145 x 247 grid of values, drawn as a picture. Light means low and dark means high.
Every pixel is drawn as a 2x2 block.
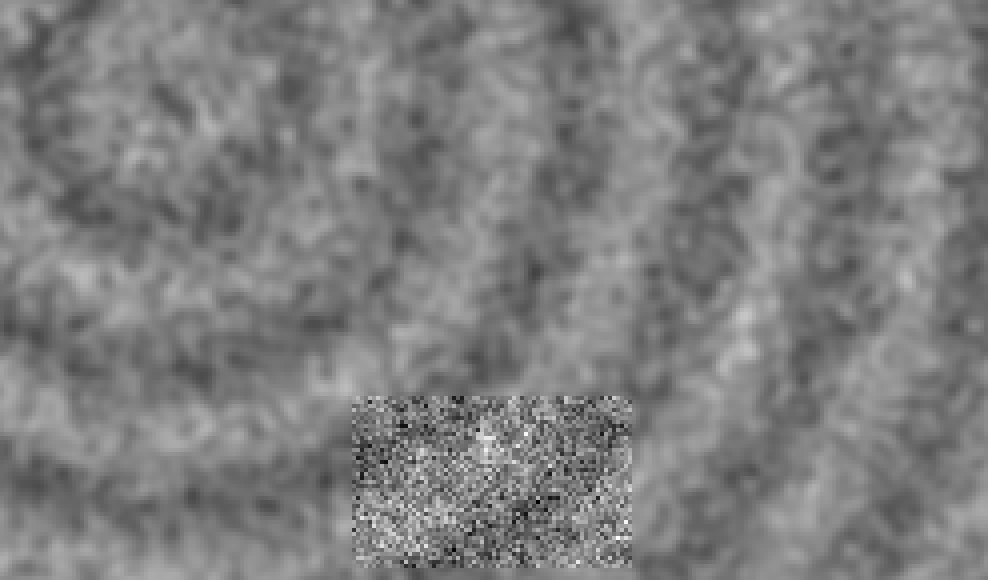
Rings spread out from the top left. The halves do not mirror each other. Values change most from cell to cell in the bottom middle. In the bottom middle lies a patch that is rougher than the rest.
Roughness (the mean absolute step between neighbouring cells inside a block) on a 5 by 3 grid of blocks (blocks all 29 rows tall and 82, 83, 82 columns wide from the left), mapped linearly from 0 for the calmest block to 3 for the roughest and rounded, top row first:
0 0 0 | 0 0 0 | 0 0 0 | 0 2 0 | 0 3 0
